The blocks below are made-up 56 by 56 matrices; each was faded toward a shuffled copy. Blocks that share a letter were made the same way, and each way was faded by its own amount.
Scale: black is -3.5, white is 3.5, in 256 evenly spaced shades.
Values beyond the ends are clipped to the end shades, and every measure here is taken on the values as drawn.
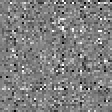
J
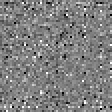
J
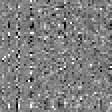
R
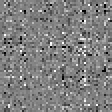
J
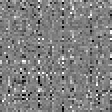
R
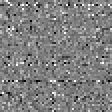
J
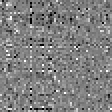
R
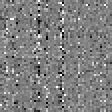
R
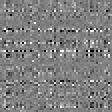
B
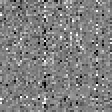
J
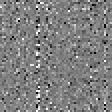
R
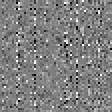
R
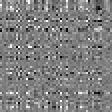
B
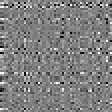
B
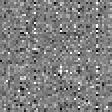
R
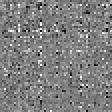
J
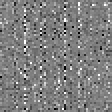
R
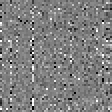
R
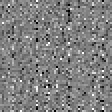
R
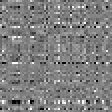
B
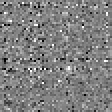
J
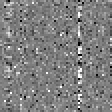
R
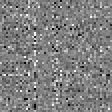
J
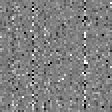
R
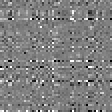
B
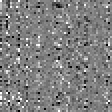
R
